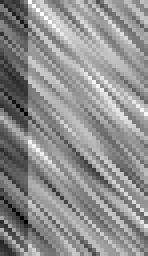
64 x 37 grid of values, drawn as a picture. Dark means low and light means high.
The top middle is the ninth with the highest average. A vertical seam about 20% of the way across splits the table, and the right part is higher. Streaks slant down to the right.
